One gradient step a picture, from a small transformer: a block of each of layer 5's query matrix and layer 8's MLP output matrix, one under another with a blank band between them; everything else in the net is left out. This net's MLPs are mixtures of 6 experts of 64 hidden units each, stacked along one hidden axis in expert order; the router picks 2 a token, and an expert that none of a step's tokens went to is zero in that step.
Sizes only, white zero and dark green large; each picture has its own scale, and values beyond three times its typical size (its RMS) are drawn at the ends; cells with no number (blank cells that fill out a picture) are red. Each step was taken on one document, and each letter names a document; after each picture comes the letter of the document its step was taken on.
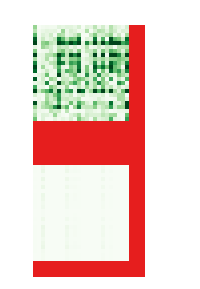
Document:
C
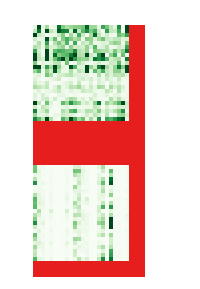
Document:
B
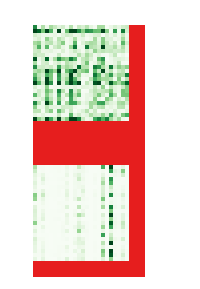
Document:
B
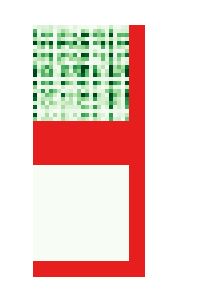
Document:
C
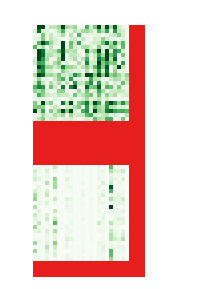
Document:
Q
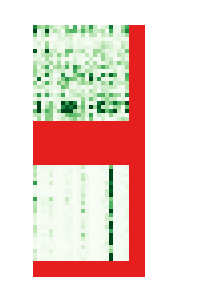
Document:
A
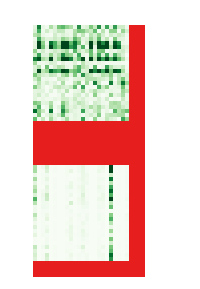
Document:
Q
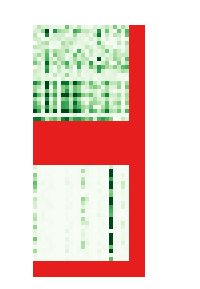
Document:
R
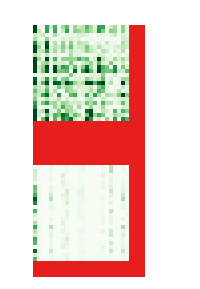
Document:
A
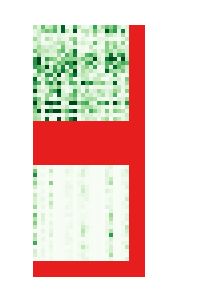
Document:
A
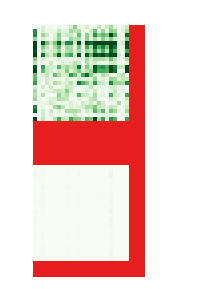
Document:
C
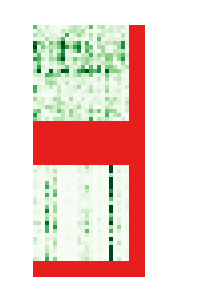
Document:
Q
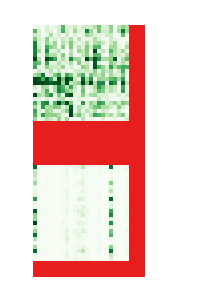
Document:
A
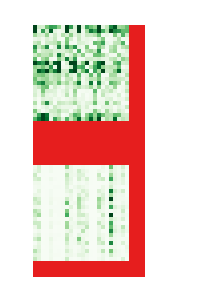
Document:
B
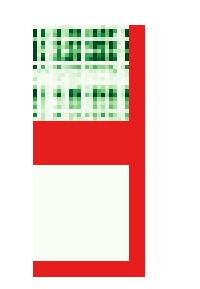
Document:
C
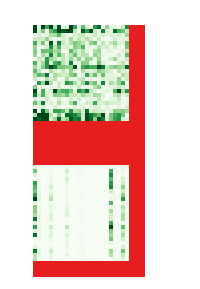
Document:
R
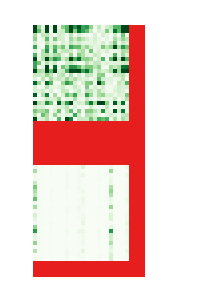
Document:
A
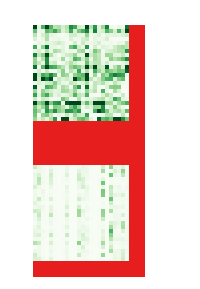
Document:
B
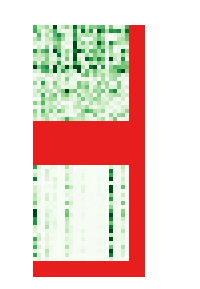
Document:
Q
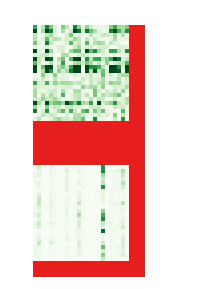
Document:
B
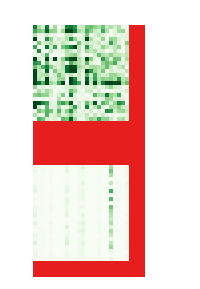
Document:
A
